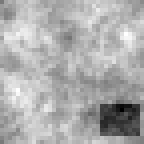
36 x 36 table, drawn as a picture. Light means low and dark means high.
Histogram: skewed, a long tail of high values. Ninth with the highest average: bottom right. Average level on the scale: 30%. Odd patch: higher, in the bottom right. Roughest part: bottom right.
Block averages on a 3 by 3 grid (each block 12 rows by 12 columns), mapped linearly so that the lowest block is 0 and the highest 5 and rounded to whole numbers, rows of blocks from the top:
010 / 011 / 015
